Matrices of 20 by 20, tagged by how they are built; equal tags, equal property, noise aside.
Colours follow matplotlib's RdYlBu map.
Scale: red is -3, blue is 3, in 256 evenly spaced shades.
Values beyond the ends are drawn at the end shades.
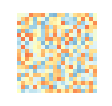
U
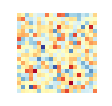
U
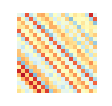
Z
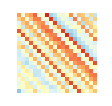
Z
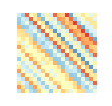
Z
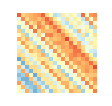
Z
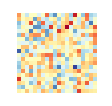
U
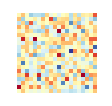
U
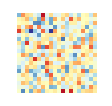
U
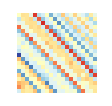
Z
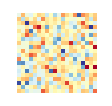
U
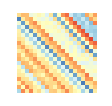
Z
